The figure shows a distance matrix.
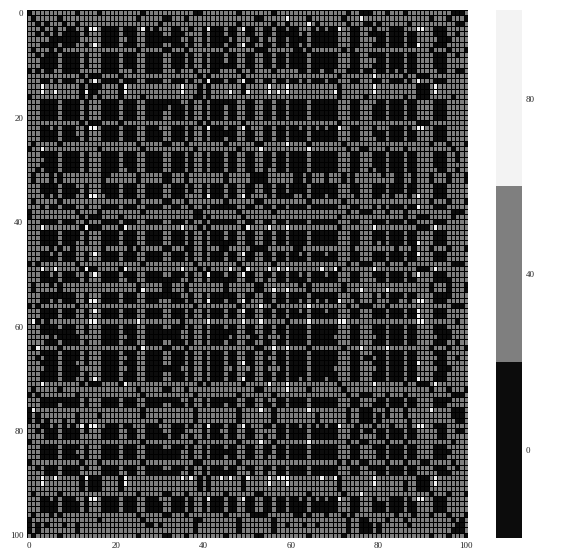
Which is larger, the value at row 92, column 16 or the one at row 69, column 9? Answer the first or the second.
the first
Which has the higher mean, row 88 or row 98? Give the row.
98
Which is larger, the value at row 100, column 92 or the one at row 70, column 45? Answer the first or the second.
the second
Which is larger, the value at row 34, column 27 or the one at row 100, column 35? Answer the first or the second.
the second
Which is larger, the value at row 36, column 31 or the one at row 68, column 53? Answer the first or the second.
the second
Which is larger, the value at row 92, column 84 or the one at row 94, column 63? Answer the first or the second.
the first
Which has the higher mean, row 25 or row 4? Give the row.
25
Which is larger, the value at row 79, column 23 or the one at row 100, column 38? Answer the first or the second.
the second
